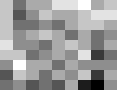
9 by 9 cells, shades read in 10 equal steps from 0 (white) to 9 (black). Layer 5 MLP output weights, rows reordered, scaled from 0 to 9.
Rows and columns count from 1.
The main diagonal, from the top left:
2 6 5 2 3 4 4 7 4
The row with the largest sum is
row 9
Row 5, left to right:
1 4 4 5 3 2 3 5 3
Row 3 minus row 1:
0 0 2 1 4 2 2 -1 1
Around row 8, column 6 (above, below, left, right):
3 3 3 2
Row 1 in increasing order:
0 1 1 2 2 3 3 3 5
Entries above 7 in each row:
0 0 0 0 0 0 0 0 2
